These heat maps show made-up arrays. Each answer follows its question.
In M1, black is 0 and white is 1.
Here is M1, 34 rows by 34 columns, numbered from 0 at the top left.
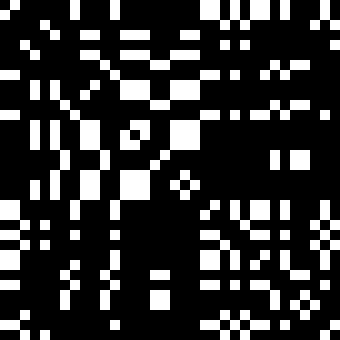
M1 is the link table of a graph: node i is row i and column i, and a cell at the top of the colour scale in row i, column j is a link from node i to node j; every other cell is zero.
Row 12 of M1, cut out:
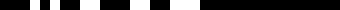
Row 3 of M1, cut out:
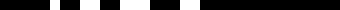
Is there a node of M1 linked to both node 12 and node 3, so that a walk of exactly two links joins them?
yes
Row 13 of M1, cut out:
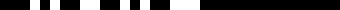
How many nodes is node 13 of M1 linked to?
9
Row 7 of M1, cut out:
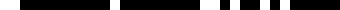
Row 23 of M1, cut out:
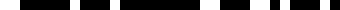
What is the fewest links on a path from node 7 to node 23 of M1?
1
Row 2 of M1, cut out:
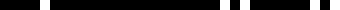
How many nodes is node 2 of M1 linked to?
5
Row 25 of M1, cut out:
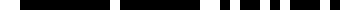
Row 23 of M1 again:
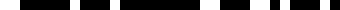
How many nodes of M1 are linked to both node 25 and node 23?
8
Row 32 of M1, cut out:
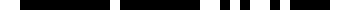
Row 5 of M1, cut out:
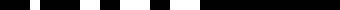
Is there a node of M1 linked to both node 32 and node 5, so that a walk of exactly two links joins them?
no
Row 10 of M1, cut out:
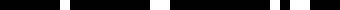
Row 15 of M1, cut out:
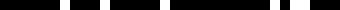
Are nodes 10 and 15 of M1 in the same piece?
yes
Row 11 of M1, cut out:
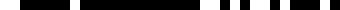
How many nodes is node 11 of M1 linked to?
10
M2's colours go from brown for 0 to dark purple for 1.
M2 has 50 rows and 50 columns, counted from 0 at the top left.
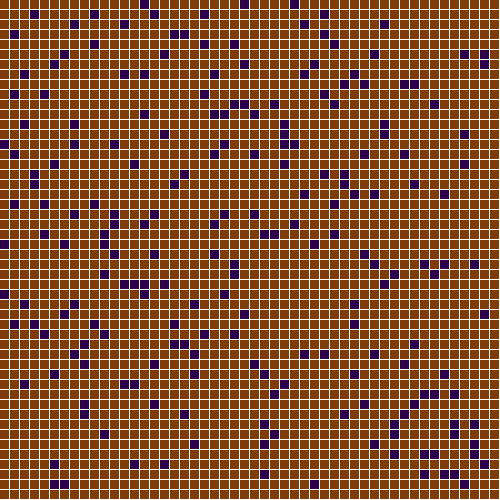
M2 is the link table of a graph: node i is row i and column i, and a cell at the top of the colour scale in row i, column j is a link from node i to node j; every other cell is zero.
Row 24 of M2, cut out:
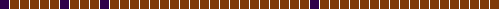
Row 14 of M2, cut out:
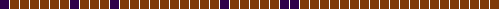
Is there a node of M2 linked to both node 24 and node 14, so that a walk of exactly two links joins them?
yes
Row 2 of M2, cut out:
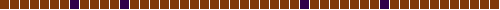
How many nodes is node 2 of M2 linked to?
4
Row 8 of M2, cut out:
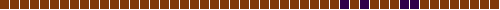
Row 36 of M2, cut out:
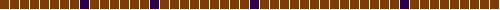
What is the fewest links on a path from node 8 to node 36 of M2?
1
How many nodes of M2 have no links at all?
1
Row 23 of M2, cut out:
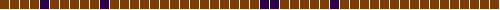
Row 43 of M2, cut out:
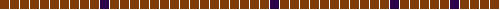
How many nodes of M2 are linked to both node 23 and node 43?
2
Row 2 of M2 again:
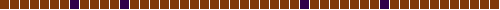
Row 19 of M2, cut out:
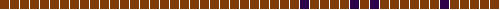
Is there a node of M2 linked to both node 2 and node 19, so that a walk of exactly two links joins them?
yes
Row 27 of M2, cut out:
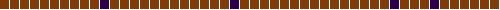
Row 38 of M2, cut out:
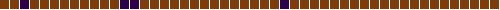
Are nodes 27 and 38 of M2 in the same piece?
yes
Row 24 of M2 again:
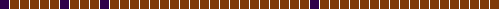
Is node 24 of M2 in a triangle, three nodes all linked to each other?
yes
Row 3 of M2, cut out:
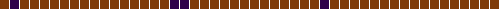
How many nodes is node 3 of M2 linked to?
4
